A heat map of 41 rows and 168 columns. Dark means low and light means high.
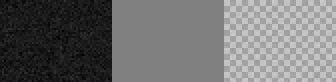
It is made of 1 by 3 panels. Panel 1,1: very low, fine-grained, faint in contrast. Panel 1,2: middling, flat. Panel 1,3: high, checkered.
